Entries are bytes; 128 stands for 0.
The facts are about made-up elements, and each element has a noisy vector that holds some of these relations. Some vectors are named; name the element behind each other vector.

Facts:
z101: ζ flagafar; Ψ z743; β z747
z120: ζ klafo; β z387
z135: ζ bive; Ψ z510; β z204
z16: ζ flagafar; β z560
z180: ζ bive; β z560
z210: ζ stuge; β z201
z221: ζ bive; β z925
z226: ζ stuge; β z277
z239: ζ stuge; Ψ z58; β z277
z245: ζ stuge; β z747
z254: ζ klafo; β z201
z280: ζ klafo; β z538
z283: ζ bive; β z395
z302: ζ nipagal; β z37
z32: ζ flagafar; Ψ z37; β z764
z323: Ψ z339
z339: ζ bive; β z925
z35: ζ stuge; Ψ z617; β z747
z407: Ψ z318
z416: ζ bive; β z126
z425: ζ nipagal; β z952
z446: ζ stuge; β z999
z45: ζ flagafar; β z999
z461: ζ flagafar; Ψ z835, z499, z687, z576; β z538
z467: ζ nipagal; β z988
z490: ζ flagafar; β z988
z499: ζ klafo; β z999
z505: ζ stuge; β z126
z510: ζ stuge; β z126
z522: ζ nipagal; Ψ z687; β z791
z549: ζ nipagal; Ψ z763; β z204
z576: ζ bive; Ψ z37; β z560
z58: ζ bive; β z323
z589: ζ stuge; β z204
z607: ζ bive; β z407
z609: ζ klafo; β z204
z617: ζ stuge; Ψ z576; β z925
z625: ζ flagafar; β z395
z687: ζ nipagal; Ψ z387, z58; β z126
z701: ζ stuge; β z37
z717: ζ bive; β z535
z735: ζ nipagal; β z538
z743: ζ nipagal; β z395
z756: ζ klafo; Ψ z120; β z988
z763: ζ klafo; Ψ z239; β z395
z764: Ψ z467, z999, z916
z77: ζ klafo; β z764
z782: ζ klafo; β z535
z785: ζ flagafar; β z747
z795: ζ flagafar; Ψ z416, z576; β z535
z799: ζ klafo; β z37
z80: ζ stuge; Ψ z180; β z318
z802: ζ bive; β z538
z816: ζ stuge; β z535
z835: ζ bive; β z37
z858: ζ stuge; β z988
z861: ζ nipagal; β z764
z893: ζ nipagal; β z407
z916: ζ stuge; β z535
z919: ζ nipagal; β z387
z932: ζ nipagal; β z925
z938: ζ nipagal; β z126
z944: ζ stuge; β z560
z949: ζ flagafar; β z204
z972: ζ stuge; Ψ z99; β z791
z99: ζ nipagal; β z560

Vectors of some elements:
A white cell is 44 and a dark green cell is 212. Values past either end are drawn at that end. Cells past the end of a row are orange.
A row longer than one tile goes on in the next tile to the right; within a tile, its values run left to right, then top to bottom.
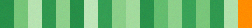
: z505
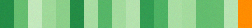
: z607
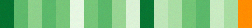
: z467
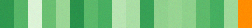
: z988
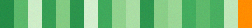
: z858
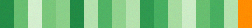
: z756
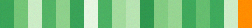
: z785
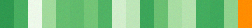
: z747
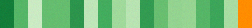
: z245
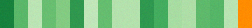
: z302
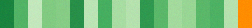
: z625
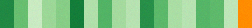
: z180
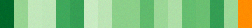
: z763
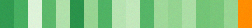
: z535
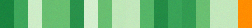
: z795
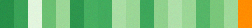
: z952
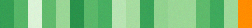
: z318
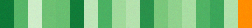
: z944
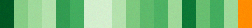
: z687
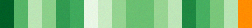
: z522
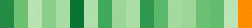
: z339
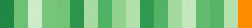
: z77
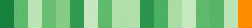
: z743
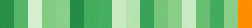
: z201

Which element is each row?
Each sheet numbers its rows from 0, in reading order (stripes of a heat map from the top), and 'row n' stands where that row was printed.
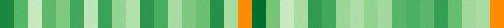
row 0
z510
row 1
z499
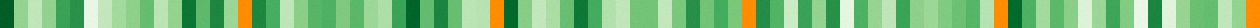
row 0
z239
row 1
z416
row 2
z387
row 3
z816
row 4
z916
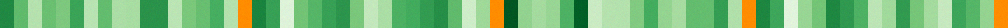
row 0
z938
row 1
z37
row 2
z549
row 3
z204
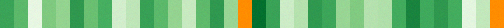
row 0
z323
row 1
z576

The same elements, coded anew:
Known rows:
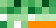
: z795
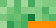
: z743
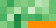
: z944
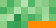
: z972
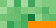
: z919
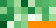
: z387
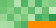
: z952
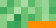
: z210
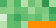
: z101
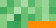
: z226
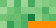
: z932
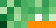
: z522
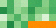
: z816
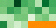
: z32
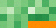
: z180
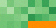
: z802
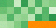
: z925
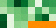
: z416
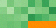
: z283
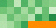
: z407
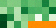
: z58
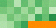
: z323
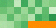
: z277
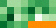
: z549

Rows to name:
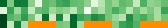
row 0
z687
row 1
z505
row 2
z80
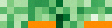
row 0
z717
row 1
z763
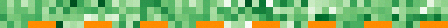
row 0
z254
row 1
z461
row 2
z135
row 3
z120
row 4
z999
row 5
z126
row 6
z425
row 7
z938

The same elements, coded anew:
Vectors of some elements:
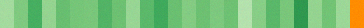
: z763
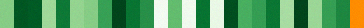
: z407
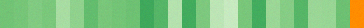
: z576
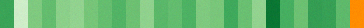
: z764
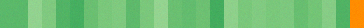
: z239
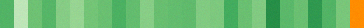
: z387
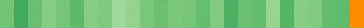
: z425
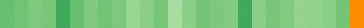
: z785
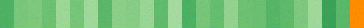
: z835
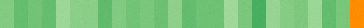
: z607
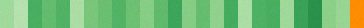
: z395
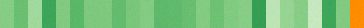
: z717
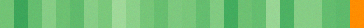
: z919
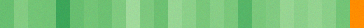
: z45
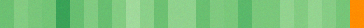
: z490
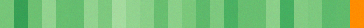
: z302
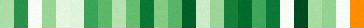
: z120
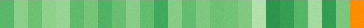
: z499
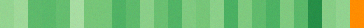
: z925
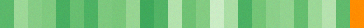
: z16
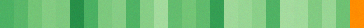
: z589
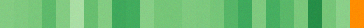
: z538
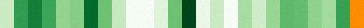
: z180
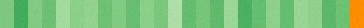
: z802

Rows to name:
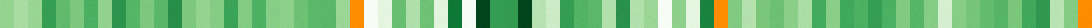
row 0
z535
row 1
z323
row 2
z560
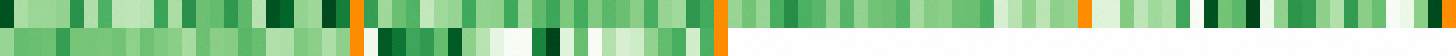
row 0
z467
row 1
z416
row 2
z795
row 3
z339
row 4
z32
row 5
z80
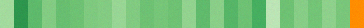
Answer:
z522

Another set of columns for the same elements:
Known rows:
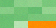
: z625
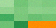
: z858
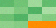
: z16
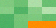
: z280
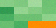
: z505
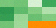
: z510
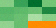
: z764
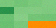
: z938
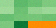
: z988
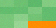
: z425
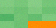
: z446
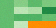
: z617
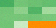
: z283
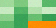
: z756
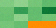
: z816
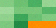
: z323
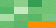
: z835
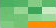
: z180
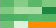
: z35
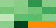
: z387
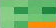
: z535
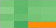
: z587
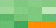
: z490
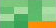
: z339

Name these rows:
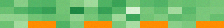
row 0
z717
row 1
z782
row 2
z576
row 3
z407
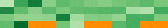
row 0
z467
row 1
z972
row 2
z37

